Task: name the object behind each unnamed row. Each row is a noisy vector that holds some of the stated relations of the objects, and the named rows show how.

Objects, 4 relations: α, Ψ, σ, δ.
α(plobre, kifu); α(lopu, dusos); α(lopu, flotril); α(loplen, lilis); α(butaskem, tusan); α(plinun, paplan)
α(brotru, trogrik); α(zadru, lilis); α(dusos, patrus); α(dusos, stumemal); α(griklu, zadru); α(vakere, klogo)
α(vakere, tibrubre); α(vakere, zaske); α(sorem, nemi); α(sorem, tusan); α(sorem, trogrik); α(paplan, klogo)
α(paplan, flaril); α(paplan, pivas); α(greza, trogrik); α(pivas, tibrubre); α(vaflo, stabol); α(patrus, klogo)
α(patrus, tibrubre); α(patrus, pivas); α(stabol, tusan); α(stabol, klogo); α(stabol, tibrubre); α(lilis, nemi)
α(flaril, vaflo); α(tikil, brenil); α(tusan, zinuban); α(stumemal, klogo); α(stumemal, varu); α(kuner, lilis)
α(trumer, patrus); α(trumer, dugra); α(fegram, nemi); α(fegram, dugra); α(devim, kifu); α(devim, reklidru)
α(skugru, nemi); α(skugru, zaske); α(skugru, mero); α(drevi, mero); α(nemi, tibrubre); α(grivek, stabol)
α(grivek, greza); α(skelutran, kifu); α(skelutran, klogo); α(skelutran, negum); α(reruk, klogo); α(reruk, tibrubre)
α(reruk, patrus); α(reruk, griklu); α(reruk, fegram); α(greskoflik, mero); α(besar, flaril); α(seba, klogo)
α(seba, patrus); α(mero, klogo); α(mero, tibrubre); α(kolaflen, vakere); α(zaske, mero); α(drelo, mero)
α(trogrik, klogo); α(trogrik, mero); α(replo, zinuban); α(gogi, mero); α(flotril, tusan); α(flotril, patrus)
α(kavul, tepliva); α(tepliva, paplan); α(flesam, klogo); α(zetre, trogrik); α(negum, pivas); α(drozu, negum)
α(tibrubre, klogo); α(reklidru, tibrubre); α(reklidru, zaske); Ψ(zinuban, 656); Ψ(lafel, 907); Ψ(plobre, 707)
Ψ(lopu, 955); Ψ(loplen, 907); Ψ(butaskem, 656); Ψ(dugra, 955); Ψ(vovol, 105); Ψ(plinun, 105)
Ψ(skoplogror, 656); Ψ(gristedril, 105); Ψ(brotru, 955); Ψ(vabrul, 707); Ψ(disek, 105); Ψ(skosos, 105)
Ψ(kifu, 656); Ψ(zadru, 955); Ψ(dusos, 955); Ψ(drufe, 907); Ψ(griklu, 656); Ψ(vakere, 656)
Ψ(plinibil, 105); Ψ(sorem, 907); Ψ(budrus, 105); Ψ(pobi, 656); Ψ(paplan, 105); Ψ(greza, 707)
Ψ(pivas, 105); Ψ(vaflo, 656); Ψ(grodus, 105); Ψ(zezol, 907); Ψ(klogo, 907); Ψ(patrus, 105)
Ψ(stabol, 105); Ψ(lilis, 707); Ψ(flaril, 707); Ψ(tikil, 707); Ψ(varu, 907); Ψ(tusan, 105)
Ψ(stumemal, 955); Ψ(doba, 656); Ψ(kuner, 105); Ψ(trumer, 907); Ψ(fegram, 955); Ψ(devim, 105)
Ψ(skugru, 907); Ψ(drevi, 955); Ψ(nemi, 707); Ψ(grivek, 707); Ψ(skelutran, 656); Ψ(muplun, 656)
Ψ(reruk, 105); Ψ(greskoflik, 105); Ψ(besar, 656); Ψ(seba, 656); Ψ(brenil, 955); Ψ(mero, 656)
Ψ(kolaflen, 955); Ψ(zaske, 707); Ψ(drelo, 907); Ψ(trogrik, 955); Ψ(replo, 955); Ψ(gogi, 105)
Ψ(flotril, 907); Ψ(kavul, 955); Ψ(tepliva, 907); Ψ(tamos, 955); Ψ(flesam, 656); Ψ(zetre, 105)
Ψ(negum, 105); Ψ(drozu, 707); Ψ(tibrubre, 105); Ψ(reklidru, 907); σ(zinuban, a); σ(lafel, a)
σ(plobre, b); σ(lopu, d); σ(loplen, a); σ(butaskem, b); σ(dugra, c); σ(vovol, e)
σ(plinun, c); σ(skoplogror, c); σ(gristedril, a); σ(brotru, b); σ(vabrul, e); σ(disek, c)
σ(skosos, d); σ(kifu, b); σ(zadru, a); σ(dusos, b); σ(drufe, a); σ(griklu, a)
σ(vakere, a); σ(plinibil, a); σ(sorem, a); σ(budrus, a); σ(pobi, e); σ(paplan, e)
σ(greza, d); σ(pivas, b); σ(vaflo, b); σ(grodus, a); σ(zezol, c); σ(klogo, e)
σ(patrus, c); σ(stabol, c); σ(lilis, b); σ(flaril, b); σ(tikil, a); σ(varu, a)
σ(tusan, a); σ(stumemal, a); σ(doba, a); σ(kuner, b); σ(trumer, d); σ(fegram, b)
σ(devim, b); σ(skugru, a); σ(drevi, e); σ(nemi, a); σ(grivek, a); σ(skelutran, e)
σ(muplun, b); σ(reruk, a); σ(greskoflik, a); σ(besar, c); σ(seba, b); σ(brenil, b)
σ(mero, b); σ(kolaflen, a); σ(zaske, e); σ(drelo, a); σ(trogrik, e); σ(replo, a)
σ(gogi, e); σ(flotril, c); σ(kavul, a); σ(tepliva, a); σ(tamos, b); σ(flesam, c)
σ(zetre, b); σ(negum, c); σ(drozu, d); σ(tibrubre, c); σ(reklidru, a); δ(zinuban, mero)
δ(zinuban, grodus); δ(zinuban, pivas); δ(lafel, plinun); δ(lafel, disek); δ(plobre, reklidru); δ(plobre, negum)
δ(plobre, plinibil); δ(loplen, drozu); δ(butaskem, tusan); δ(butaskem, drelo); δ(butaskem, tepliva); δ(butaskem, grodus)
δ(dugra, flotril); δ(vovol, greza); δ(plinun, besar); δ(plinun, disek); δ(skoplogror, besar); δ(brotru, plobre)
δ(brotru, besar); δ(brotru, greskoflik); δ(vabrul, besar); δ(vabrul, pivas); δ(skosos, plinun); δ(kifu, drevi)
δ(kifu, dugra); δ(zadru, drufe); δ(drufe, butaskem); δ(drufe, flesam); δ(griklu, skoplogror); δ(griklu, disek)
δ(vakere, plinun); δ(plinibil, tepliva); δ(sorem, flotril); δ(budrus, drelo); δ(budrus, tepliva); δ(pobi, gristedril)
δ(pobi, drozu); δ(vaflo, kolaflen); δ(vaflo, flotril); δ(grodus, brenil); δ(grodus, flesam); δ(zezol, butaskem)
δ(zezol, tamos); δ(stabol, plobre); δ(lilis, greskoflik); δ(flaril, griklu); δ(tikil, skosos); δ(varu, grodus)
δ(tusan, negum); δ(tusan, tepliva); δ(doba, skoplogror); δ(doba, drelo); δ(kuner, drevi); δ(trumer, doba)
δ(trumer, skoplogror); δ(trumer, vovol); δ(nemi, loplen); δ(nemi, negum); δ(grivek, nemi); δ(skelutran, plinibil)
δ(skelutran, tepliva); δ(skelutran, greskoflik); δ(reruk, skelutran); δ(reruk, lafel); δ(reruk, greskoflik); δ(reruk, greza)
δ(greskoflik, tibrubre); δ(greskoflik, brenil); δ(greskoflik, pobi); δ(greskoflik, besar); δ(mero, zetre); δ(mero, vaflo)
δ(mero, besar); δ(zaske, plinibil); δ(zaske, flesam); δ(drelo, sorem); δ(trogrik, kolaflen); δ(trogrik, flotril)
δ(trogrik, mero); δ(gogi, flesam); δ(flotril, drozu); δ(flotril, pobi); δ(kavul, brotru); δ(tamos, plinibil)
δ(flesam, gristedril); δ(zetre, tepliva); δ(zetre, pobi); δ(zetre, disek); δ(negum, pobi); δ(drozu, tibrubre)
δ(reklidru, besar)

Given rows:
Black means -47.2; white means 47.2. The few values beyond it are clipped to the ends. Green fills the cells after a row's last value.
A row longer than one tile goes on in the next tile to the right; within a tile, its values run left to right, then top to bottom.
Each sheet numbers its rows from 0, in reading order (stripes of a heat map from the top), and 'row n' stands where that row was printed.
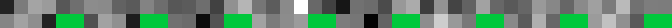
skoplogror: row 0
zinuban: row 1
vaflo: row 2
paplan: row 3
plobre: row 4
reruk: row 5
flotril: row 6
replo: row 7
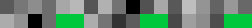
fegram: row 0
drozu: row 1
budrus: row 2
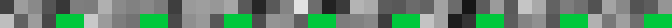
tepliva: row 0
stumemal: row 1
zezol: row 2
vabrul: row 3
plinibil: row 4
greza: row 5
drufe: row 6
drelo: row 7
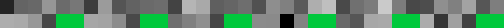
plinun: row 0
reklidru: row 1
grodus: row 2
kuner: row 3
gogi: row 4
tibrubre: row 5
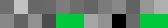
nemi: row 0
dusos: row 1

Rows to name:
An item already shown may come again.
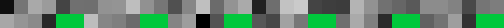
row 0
disek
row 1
patrus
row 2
muplun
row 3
pobi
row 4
doba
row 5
tusan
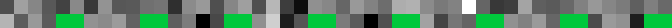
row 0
tepliva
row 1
greskoflik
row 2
tamos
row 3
trumer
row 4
kifu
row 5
klogo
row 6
greskoflik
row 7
zinuban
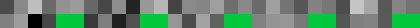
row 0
muplun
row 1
butaskem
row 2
negum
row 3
grivek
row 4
drufe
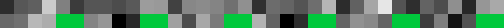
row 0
skelutran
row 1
flaril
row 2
flesam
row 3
pivas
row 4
vovol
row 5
butaskem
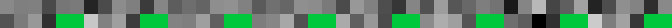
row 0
tusan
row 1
besar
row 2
stabol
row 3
stabol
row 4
tepliva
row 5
kavul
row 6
brenil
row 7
besar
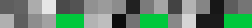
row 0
drevi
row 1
lopu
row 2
skosos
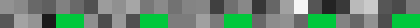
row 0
zinuban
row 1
dugra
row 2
sorem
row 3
vovol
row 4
gristedril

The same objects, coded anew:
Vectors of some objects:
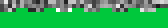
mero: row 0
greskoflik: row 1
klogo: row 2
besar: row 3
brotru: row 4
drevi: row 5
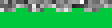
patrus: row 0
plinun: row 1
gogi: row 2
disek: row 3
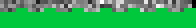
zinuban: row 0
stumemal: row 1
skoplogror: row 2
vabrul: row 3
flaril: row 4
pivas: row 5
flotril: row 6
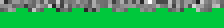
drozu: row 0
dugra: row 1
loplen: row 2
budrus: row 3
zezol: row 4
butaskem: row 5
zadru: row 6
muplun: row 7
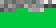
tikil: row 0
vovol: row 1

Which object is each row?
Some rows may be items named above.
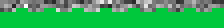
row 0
tepliva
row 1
stabol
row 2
patrus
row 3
vovol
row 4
flesam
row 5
flaril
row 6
gristedril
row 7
stabol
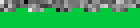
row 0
sorem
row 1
greza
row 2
budrus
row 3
negum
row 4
kifu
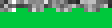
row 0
skelutran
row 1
skosos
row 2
flesam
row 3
vaflo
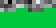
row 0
tibrubre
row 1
tamos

